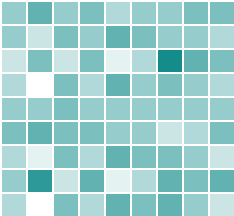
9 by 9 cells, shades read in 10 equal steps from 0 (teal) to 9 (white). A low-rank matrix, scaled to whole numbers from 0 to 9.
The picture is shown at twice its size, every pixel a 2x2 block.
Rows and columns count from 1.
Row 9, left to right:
6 9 4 6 3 4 3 5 7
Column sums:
49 49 43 43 44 44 36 42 46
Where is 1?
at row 8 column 2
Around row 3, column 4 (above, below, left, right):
5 6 7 8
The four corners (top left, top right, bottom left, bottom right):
5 4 6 7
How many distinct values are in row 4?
5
